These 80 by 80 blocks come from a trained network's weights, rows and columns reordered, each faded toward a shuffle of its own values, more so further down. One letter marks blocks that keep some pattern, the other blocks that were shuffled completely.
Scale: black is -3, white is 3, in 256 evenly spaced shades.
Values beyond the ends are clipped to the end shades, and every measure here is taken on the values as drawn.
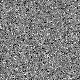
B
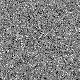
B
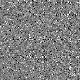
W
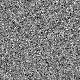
B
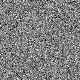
B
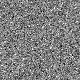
B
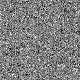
W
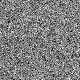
B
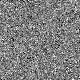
B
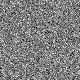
B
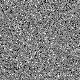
B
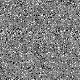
W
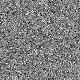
B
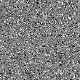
W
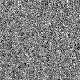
W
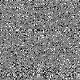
W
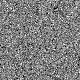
B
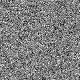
B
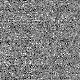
W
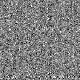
W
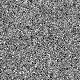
B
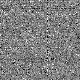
W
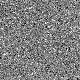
B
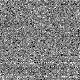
W
